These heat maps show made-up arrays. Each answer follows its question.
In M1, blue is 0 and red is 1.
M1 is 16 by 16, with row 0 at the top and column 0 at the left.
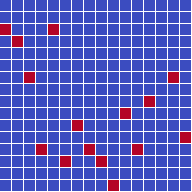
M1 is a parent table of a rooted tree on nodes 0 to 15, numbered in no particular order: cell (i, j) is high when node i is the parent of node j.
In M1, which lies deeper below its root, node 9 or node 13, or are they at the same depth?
node 9
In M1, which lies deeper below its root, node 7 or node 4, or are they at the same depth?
node 4
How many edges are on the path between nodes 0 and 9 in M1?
4
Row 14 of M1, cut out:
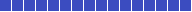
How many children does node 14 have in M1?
0
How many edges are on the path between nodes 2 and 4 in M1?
1
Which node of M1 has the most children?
12
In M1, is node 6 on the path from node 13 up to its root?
no
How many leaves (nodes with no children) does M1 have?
6
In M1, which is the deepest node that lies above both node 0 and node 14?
6
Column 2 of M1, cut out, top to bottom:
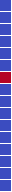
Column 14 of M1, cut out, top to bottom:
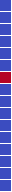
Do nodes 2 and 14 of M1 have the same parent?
yes
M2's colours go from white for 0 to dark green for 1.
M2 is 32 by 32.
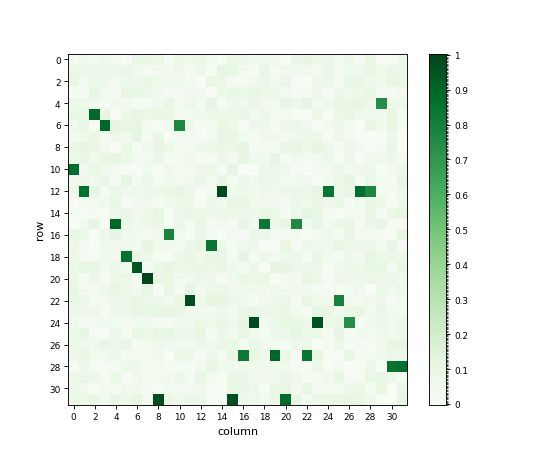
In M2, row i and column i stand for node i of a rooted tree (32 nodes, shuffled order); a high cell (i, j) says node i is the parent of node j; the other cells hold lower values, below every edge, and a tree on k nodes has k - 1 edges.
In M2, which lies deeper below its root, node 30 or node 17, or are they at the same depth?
the same depth
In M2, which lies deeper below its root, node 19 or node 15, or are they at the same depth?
node 15
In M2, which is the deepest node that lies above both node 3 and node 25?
27
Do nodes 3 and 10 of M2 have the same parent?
yes
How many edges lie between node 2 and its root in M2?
6
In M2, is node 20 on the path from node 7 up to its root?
yes
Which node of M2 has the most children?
12
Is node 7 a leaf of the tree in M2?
yes
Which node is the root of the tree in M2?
12
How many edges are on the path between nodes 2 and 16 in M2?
8
